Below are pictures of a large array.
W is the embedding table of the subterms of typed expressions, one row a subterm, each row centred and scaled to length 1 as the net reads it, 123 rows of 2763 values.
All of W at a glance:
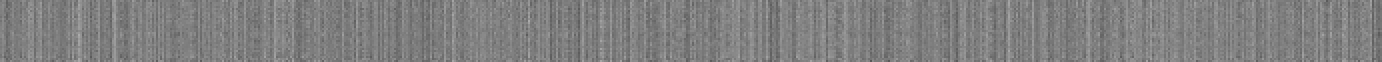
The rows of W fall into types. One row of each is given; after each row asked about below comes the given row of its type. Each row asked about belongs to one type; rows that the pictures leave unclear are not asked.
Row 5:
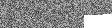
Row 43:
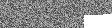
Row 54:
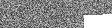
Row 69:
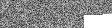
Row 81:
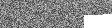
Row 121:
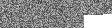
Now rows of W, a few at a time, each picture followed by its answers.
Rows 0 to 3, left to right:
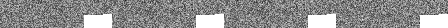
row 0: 121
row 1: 5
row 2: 5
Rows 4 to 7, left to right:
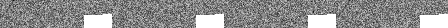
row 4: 81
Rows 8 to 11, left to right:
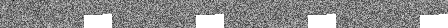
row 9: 121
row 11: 81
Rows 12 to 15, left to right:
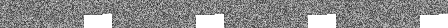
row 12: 5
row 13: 54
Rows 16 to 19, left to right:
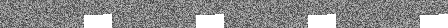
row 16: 43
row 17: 121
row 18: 43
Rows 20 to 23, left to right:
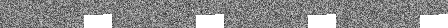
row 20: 43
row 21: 43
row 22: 54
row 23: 5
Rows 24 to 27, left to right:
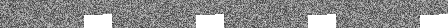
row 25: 81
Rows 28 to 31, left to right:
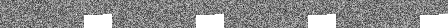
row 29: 5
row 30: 81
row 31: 69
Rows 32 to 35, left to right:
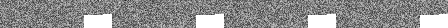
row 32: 5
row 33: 69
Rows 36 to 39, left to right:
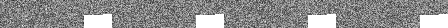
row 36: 69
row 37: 121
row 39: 54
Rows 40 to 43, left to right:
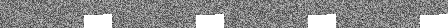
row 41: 121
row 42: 5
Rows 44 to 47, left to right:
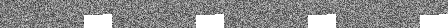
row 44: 5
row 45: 81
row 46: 81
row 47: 121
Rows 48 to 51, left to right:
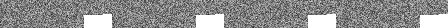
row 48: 54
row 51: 5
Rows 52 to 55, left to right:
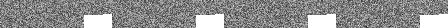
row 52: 81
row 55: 81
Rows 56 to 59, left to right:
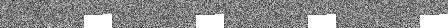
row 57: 121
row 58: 54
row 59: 43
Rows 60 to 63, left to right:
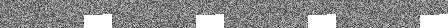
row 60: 5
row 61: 121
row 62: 81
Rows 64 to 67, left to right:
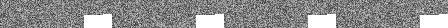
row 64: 69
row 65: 43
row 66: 121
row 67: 81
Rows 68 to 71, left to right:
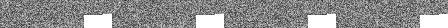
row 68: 69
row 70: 121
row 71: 43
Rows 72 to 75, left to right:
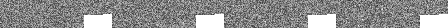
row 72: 121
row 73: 54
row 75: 69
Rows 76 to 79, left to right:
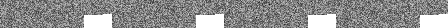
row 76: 5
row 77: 121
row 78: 69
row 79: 5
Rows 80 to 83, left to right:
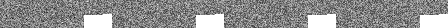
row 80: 54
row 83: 5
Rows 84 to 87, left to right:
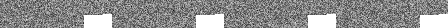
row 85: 81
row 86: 54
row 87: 5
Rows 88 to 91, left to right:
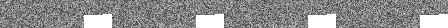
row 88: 81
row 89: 5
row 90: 69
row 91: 54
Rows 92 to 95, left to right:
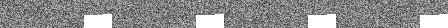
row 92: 5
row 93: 54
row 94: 69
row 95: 43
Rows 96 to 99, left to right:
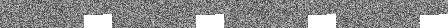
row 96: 121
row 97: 43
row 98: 5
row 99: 81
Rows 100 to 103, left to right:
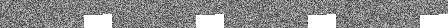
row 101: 121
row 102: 5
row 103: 69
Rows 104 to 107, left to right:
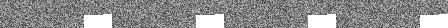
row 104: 43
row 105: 81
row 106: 121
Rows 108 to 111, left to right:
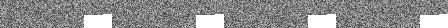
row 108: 5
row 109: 54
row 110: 121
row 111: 43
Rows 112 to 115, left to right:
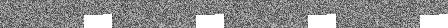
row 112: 43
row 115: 43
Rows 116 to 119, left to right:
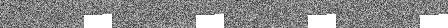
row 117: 69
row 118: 81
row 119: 54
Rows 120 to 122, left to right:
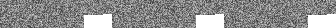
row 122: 121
